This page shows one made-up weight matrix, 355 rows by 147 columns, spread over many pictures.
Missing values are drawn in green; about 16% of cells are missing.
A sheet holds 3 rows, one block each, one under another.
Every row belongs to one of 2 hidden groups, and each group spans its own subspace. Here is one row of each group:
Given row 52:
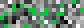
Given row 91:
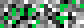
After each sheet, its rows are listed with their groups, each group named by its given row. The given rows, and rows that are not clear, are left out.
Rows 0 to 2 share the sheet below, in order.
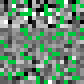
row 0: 91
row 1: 52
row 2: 91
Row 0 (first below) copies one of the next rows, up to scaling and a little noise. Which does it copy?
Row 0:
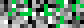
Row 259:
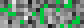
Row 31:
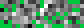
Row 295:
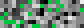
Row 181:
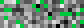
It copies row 259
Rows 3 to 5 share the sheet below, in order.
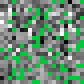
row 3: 52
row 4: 91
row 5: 52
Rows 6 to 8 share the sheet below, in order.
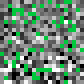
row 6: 52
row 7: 91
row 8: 52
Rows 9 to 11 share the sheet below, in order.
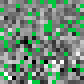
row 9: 52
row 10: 52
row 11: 91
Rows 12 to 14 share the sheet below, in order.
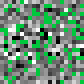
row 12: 91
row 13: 91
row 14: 91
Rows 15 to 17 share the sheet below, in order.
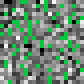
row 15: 91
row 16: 52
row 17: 52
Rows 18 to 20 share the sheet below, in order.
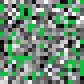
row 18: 91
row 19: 52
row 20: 91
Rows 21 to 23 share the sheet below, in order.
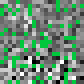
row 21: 52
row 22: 91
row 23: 91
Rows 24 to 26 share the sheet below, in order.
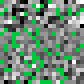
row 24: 91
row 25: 91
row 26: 52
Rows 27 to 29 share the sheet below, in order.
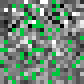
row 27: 91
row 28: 52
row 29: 91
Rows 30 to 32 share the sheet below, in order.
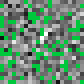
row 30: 52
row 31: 91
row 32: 91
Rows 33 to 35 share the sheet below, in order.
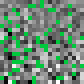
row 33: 52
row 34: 52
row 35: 91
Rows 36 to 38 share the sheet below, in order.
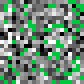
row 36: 52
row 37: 52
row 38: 52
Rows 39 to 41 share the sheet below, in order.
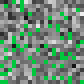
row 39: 52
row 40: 52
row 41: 52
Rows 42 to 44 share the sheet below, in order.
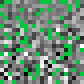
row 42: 52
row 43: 52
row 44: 91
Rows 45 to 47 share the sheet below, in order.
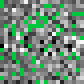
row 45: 91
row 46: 52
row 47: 91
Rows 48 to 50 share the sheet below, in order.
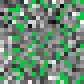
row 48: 91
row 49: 52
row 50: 91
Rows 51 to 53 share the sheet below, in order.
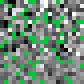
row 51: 91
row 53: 91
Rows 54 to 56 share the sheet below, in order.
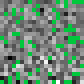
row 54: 91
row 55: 52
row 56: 91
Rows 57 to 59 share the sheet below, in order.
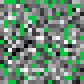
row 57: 52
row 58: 91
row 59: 52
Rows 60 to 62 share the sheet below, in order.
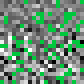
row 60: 91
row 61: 52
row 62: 91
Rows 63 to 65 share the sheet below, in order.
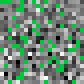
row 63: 91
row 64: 91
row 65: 52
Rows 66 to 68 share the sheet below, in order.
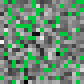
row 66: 91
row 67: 91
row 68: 52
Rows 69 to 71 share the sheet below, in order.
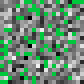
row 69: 52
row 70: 52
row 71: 91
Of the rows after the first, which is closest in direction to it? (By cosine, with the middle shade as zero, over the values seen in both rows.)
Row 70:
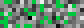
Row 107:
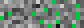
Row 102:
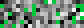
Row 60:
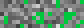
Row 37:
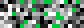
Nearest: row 37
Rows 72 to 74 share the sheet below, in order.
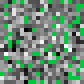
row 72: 91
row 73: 52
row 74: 52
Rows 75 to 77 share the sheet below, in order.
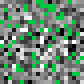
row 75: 52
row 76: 91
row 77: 91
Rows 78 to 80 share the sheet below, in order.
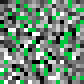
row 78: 52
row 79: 91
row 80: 91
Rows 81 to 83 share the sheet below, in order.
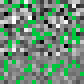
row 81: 52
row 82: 52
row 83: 52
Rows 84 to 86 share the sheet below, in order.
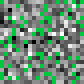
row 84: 52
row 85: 91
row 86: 52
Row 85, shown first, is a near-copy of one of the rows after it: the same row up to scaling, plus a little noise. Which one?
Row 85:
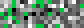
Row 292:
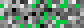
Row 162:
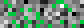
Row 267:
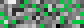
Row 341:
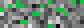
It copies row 292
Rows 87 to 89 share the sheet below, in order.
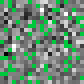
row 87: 91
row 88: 52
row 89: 91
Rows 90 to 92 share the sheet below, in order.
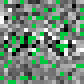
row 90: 52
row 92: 52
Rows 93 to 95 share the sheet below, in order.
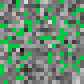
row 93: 91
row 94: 91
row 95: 52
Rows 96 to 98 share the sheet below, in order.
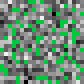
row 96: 52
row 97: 52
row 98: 52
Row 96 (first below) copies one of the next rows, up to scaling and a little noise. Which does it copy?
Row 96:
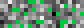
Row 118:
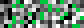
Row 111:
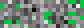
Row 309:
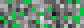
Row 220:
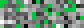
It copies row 309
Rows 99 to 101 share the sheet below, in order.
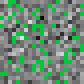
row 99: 52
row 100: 91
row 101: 91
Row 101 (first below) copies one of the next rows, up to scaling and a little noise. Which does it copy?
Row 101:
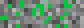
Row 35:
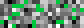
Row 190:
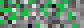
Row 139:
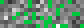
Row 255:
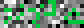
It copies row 35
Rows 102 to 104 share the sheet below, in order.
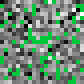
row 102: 52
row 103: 91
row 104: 52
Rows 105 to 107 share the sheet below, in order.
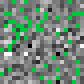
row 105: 91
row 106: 52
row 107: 91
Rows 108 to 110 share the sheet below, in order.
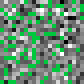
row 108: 91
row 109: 91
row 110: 52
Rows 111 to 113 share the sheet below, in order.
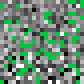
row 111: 52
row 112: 91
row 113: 91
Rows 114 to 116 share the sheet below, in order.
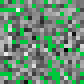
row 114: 52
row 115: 52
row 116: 52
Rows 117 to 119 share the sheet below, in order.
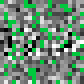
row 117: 52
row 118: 52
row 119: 91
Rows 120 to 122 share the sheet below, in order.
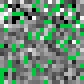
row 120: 52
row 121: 91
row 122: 52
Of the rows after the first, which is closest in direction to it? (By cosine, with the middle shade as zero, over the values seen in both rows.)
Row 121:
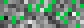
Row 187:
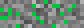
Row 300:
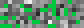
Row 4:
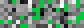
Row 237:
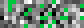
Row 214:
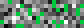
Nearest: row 300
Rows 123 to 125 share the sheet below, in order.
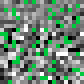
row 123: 52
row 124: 91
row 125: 52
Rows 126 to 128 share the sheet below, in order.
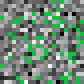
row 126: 91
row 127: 91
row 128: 52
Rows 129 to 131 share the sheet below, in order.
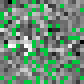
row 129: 91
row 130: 52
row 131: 52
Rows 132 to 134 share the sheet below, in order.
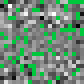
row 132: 52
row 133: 52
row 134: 52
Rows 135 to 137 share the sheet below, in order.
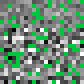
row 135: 52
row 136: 91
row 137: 91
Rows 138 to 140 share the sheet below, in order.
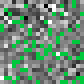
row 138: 91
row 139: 91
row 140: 52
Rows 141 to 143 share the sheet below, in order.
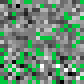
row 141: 52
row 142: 91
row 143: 91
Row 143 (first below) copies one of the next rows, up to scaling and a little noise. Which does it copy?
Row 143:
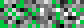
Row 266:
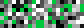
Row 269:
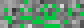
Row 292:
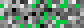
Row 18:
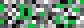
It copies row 18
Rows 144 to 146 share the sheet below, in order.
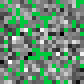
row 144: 52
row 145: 91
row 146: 52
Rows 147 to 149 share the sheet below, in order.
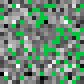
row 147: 52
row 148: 52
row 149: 52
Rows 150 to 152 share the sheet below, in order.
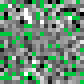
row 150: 52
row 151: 52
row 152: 91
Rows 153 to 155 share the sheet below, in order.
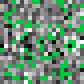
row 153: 52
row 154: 52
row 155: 52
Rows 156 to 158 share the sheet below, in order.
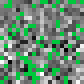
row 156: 52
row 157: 52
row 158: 52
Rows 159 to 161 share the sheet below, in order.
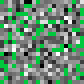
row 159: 52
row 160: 52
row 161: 91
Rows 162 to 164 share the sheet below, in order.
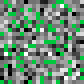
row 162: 91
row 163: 52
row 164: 52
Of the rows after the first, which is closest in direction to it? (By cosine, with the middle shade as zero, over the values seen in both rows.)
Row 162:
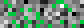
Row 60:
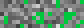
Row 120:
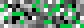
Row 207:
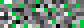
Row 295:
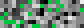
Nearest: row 295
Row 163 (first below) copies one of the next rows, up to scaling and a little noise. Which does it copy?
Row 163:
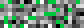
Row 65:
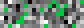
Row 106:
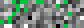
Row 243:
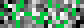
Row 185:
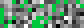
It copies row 185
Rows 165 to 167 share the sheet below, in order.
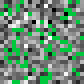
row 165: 91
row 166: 91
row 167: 52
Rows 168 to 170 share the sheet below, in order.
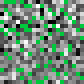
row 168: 91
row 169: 52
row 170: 52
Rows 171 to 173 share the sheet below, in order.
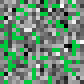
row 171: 91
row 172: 52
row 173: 91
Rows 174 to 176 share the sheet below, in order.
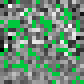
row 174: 52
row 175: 52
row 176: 52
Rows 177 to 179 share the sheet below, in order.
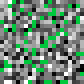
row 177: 52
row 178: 91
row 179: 52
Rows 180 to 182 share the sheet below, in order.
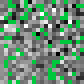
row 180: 52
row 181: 91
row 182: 91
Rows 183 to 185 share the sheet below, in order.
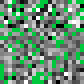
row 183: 91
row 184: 91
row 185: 52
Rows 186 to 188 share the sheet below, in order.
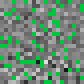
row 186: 91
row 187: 91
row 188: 91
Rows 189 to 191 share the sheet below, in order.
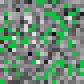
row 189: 52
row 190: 91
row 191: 91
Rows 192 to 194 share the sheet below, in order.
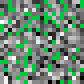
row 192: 52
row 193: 91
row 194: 91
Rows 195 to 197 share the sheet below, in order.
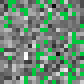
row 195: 91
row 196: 52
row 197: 91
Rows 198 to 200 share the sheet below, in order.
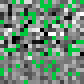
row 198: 52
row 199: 91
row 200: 52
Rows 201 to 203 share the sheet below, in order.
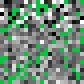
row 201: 91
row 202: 91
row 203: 91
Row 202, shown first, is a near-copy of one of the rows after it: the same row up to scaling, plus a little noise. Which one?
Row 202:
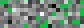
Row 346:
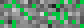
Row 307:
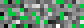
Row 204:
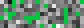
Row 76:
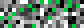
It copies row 346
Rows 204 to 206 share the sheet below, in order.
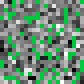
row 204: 91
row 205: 52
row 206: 91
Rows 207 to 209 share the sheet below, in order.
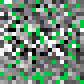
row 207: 91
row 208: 91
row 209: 91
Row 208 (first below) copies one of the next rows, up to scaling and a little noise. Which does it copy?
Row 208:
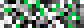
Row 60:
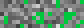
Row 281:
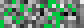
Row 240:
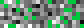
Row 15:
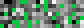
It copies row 281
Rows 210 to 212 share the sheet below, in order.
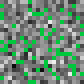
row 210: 91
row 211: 52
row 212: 91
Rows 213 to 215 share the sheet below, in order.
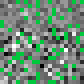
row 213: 52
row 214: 52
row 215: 91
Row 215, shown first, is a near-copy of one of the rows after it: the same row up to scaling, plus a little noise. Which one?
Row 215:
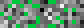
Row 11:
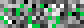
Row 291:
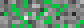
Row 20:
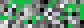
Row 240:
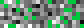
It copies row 20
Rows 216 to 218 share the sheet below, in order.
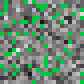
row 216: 52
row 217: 91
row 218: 52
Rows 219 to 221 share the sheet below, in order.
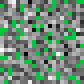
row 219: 91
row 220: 52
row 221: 91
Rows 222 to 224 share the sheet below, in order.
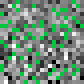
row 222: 52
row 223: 52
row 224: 91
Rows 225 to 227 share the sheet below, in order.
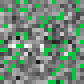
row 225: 52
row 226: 52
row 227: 91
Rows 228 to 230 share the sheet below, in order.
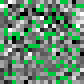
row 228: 52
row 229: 91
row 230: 52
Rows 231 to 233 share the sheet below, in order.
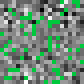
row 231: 91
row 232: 52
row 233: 52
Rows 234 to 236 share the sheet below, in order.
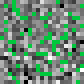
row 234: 91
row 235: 52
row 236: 52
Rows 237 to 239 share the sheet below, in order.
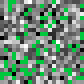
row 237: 52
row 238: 91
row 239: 52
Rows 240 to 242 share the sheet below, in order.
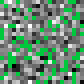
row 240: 91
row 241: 91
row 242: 91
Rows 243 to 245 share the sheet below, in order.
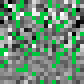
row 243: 52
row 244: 52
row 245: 52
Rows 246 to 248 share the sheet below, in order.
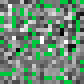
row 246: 52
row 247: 91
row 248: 52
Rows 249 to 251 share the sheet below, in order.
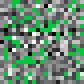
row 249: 91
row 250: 91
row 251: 52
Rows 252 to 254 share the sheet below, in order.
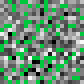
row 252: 91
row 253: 52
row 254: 91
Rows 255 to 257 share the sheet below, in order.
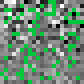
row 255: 91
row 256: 91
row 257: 52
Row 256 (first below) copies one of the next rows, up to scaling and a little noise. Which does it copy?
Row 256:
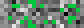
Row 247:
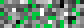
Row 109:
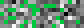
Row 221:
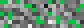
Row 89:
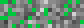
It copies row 109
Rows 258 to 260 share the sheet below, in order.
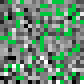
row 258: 52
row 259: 91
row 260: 91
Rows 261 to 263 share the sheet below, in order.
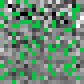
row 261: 52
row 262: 52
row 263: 52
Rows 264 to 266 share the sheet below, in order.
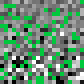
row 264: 52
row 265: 91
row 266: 91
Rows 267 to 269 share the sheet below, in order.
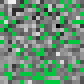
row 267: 91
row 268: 91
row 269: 91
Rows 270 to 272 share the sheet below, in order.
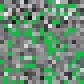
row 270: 52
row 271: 91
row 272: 52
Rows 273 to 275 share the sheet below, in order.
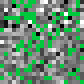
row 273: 91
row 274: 91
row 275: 91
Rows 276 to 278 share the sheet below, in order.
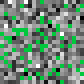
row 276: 91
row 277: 91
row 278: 91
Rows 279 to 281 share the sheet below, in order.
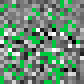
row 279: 91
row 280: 91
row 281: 91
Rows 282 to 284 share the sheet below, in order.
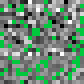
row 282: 91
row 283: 91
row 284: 52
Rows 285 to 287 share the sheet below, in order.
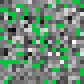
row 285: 52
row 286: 91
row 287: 91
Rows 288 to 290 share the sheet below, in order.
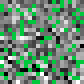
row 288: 52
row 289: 91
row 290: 52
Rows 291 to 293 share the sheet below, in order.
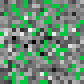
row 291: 91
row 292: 91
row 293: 52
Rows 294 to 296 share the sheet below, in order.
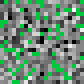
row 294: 52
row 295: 91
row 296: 52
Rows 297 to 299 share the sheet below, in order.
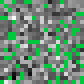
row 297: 52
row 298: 91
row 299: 52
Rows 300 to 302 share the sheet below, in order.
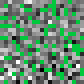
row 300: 91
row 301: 91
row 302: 52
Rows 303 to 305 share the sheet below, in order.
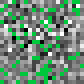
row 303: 52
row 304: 91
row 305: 91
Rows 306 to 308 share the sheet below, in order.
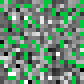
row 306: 52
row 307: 91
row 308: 52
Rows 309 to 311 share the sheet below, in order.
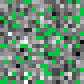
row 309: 52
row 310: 52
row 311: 52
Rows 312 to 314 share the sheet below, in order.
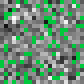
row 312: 52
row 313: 91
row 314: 91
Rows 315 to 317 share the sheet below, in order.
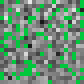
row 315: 52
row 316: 52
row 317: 91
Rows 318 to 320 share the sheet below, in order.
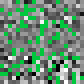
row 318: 52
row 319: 52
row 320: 91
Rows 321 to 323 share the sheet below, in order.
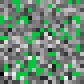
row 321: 52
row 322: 91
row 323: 52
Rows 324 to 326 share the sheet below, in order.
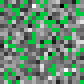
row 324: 91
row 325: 52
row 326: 91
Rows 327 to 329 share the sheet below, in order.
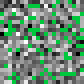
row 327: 91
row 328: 52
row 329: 52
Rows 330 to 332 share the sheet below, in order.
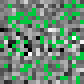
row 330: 91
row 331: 52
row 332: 52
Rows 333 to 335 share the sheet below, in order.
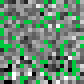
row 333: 91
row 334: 52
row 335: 52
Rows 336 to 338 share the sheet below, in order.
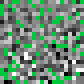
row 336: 52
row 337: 52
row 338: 52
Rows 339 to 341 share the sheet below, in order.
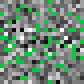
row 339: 52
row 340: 91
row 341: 91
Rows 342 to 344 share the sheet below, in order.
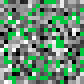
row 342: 91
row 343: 52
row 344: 52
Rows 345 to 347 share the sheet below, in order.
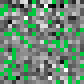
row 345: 91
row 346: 91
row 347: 91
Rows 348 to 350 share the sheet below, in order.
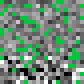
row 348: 91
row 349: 52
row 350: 52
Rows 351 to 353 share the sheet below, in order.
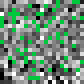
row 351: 91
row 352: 91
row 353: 52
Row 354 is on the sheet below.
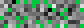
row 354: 91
